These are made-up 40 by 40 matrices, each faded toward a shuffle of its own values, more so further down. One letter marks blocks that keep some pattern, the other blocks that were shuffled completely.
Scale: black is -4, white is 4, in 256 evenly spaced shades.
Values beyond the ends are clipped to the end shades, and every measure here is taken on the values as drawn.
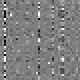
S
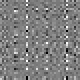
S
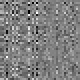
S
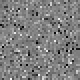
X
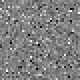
X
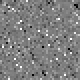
X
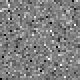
X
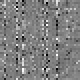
S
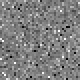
X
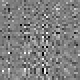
S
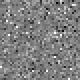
X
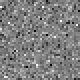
X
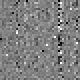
S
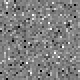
X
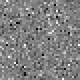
X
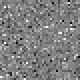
X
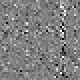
S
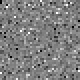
X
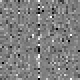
S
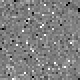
X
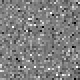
X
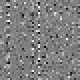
S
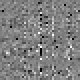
S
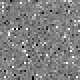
X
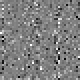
S
